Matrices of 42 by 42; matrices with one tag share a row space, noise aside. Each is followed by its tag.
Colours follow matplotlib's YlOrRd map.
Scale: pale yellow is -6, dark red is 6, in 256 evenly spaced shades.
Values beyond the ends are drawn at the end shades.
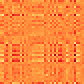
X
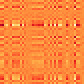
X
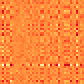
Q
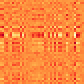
X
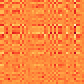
X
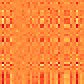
Q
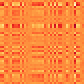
X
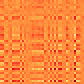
X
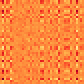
Q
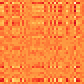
X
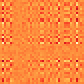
Q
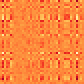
Q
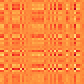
X
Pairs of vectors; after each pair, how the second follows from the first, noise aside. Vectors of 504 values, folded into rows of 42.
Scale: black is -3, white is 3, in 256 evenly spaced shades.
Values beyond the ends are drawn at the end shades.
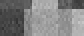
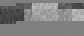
partly zeroed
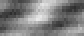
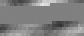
partly zeroed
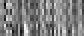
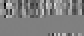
partly zeroed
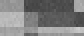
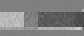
partly zeroed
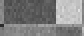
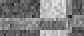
wrapped around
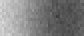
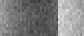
wrapped around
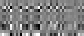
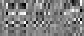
wrapped around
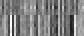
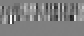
partly zeroed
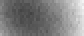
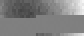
partly zeroed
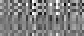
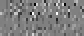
partly zeroed
